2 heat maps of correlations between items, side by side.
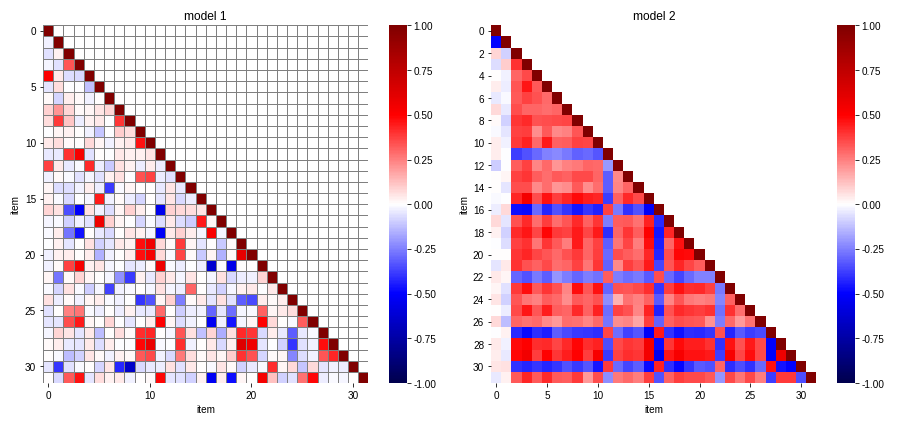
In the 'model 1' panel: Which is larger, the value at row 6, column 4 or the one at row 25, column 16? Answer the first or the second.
the first
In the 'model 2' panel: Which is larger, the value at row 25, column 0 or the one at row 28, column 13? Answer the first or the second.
the second
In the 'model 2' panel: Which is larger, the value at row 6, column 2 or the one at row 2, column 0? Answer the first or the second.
the first
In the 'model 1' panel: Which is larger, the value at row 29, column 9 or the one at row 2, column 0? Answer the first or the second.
the first
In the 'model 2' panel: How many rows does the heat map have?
32
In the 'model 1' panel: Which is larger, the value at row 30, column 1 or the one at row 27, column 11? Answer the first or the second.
the second
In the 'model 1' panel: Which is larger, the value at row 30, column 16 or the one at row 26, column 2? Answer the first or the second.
the second
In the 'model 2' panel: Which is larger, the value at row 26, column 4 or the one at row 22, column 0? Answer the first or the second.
the first
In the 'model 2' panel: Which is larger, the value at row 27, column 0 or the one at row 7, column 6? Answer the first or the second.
the second
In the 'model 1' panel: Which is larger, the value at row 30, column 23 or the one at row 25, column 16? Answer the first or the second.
the first
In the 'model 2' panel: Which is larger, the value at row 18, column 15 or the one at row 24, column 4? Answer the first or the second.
the first
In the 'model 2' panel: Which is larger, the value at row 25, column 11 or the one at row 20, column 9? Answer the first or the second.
the second
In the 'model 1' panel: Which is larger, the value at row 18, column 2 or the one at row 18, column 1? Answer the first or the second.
the second
